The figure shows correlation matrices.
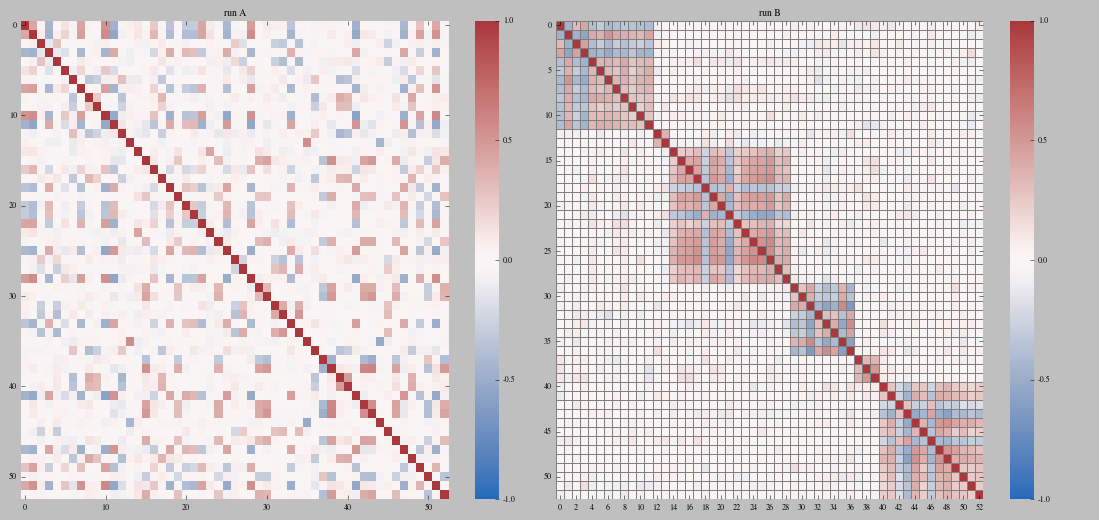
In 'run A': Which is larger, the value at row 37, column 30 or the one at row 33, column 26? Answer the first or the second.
the second
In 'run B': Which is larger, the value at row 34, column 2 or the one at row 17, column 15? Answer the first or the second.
the second
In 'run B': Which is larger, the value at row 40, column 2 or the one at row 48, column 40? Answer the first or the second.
the second
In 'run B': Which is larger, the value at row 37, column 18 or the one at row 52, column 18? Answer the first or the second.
the first
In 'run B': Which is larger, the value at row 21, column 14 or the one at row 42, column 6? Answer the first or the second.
the second
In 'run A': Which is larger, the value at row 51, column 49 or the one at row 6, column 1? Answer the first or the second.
the first
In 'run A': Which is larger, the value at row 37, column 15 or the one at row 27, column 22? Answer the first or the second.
the second
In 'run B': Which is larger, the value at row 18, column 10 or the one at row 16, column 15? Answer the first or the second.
the second
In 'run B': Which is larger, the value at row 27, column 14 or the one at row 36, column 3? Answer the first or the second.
the first
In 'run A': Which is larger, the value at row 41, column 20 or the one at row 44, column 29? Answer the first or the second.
the first
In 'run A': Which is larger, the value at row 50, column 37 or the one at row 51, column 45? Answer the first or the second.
the first
